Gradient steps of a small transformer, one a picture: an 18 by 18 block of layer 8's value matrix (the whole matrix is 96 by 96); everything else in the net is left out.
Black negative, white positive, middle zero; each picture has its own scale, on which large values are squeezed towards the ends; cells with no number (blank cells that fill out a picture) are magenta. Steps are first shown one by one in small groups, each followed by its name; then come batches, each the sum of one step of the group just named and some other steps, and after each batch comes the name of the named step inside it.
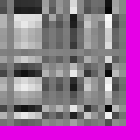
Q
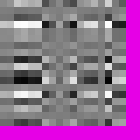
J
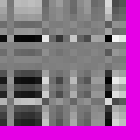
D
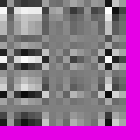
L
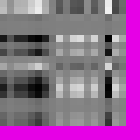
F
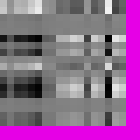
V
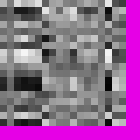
F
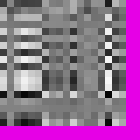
L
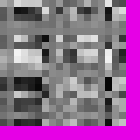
F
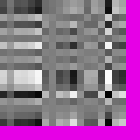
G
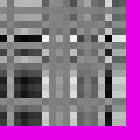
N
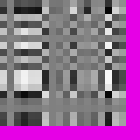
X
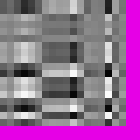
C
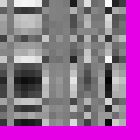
N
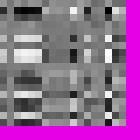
C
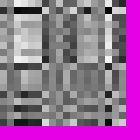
X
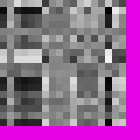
N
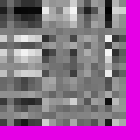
X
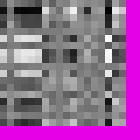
X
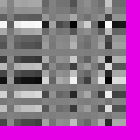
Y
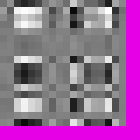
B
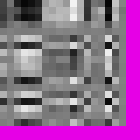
B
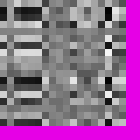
Y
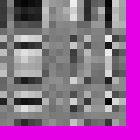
B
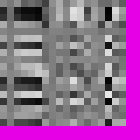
Y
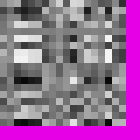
B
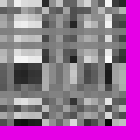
B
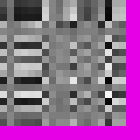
Y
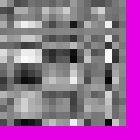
B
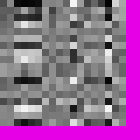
B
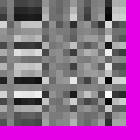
Y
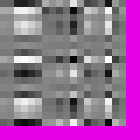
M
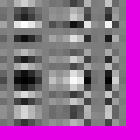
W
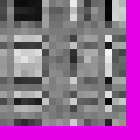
M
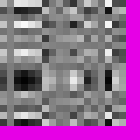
W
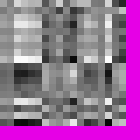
M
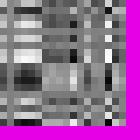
M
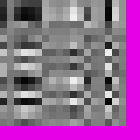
W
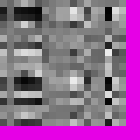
W
